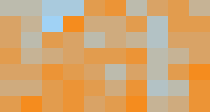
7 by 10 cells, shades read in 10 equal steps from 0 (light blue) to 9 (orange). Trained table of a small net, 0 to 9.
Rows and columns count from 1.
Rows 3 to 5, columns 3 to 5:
7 6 3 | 5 6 7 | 8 7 6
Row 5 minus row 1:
3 3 7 6 -1 -5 3 -3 0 5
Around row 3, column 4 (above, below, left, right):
9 6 7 3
